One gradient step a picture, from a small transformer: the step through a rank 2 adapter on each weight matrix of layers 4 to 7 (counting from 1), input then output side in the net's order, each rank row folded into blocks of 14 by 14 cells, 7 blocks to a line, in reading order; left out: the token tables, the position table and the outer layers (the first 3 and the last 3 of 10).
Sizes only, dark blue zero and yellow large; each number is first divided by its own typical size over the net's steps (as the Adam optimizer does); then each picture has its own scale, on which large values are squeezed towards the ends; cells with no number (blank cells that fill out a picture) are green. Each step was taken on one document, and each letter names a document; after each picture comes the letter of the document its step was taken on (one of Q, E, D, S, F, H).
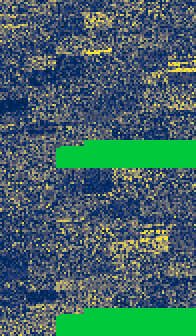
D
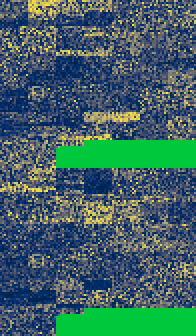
D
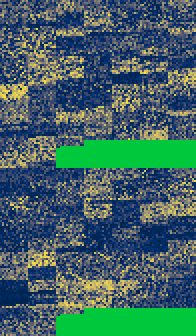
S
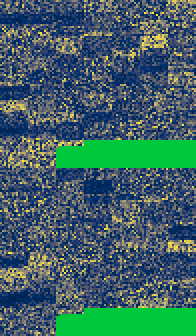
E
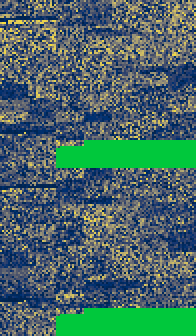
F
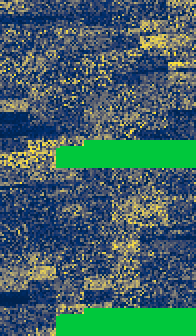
E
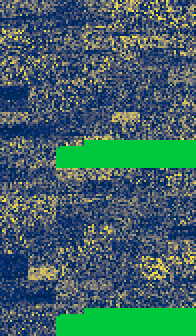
E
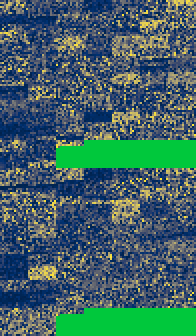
E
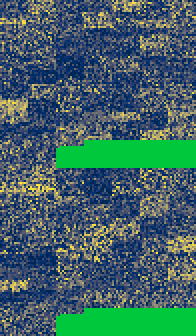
D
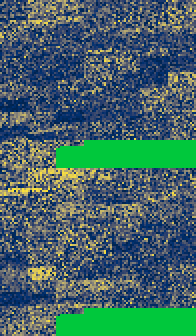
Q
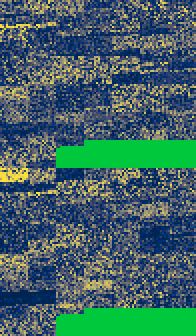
S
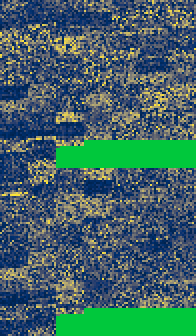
E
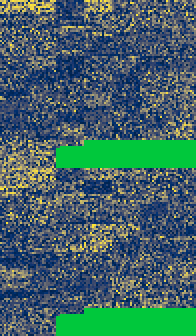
D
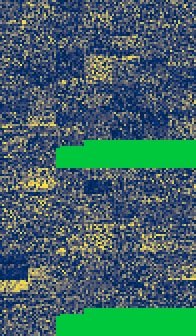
D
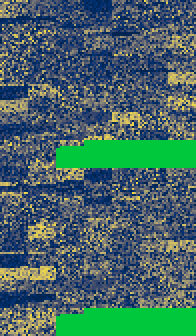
F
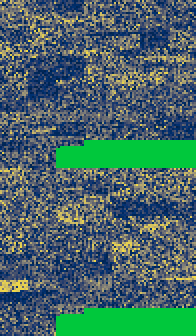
Q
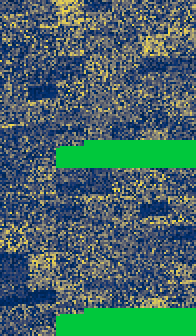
Q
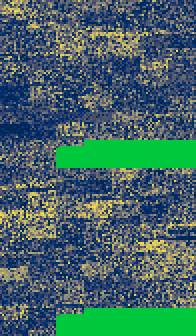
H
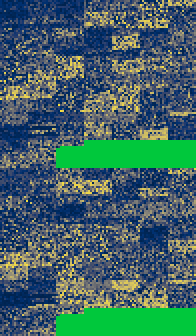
S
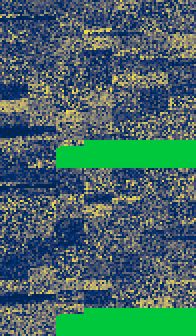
F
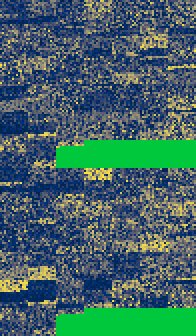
E
